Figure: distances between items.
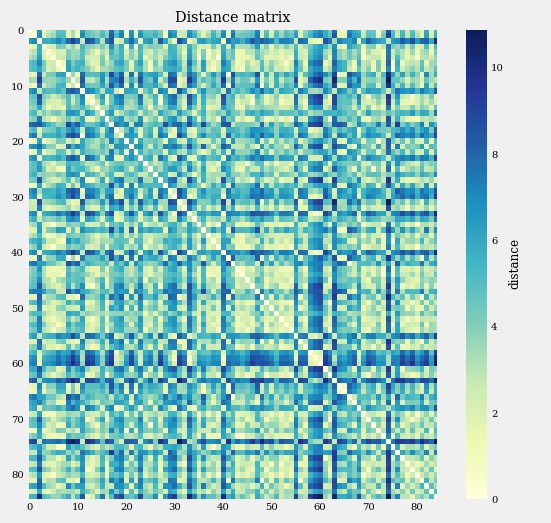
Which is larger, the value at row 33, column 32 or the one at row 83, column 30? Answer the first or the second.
the first
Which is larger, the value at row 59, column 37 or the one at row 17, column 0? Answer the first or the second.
the second
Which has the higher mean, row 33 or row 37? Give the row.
33
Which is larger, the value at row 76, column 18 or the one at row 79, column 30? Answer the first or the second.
the second
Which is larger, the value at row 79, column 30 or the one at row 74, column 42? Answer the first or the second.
the first
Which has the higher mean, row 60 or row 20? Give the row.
60
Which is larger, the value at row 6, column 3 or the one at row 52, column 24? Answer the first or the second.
the first
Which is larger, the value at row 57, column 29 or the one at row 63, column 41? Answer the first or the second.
the second
